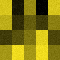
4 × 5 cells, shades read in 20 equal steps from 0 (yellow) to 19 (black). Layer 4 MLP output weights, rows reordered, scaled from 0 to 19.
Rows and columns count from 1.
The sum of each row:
47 52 49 21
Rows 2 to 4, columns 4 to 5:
14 8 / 1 13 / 0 9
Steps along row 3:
down down down up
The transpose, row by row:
2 4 14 6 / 17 15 12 0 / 7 11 9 6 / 19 14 1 0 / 2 8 13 9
